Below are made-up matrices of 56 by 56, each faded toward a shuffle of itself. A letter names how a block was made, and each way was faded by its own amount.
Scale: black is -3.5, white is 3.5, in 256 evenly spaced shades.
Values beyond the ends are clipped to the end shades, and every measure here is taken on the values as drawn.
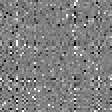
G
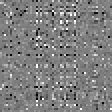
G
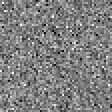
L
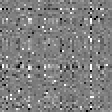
G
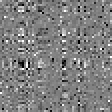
G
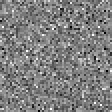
L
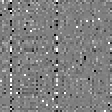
G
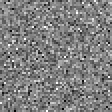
L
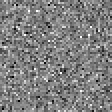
L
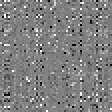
G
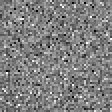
L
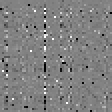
G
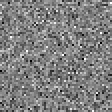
L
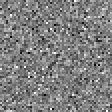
L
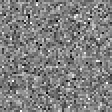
L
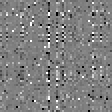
G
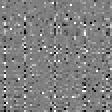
G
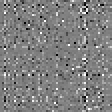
G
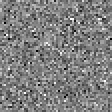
L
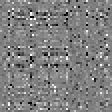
G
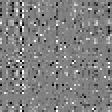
G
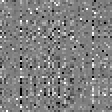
G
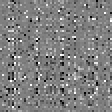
G
